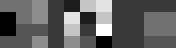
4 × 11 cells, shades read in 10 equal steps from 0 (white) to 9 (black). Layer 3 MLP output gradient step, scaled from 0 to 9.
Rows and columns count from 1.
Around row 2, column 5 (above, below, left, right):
8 2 7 8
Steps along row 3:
down same up down up down up same down same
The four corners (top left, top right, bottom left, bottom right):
5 7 6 6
